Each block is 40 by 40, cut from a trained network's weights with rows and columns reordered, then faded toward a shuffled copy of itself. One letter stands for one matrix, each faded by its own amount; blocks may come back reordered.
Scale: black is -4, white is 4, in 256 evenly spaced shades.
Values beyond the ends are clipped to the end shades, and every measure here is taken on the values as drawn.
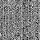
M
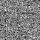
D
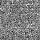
D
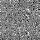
D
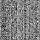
M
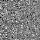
D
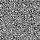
D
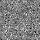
D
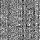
M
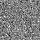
D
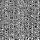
M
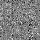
D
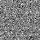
D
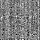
M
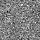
D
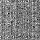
M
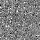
D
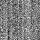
M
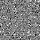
D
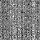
M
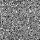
D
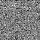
D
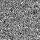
D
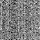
M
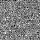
D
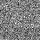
D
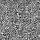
D
